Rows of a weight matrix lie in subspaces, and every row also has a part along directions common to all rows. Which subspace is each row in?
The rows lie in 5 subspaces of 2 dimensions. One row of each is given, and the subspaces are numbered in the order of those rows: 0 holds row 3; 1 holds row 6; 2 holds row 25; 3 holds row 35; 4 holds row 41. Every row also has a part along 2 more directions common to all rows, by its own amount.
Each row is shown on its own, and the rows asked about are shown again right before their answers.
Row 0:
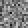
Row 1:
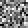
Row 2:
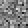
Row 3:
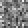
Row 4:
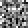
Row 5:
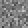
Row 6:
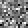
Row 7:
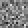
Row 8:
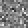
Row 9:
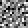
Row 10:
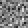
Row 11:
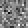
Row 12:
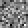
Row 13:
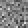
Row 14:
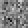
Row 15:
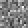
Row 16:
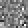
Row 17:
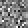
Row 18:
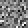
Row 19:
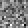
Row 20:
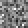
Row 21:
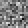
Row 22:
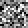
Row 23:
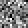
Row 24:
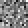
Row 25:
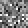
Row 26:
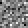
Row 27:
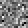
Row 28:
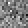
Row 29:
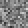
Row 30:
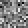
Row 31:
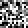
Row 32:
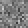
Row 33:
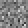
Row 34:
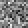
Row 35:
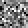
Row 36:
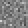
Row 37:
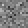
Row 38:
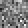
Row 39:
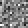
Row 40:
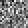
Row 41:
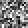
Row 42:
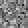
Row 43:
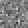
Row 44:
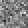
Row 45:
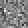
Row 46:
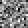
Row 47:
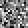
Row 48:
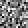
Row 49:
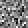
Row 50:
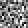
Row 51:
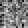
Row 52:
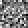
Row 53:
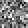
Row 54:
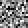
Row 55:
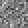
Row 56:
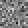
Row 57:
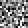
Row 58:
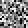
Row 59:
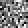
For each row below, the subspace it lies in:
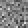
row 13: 4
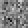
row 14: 0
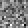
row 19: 2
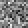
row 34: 4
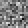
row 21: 2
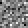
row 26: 3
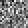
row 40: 3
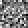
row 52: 3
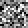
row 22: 3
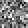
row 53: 4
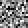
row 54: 1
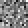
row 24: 4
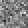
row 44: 3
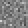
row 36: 4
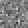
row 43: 2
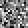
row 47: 1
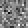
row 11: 1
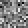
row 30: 2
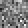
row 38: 4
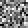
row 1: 3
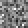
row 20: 0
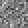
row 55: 1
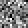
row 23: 4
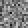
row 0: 0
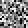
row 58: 3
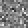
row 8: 3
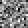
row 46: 2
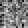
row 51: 0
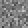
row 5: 0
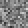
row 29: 1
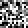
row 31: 2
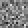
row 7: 2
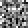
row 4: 0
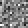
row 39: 0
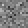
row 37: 1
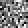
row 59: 4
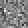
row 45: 1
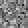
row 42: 1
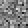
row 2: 1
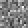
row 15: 0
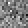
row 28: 4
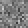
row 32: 2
